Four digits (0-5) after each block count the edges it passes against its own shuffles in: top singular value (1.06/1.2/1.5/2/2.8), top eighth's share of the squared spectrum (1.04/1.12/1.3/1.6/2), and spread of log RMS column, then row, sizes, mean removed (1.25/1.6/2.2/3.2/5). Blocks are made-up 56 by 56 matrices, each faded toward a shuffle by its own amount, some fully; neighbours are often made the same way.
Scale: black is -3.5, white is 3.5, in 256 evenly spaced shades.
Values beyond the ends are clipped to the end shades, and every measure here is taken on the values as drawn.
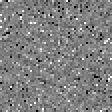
0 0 0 0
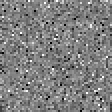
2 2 0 0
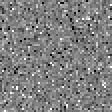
1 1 0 0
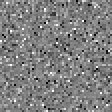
0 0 0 0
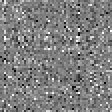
3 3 2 1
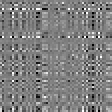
5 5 4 4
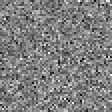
0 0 0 0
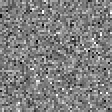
0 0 0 0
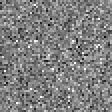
0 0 0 0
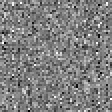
1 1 2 0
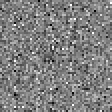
0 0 2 0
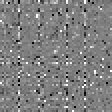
4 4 2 2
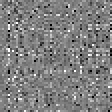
4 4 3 2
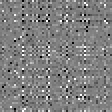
5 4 3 2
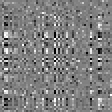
5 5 3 3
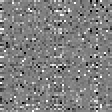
4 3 2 1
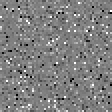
2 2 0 0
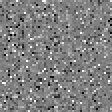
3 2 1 0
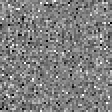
2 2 1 1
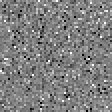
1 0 0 0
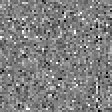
2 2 1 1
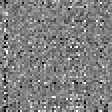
3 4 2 2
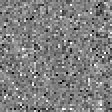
2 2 1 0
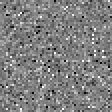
2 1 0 1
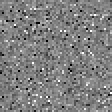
1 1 0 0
